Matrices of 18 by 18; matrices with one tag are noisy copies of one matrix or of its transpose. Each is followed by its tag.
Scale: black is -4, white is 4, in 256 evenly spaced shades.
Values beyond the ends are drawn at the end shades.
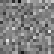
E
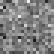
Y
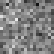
Y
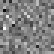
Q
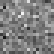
Y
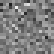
Q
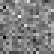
Y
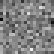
E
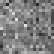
Y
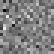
Q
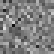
Q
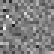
Q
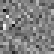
Q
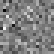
Q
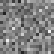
E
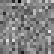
E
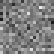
E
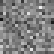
E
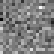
E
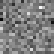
E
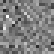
Q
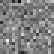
E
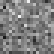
Y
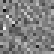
Q
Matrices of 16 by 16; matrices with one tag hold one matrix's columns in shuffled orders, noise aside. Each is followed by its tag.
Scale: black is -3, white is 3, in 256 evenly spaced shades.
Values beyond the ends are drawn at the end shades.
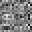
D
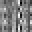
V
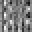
V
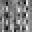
V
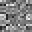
D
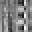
V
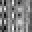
V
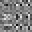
D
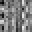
V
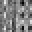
V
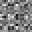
D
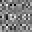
D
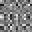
D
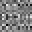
D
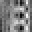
V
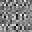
D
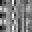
V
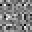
D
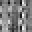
V
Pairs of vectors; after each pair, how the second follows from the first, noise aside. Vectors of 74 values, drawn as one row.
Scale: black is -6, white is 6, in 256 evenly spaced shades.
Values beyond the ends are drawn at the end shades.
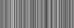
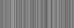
shrunk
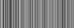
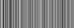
copied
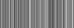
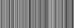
negated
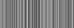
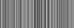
reversed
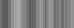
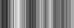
scaled up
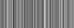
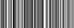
scaled up
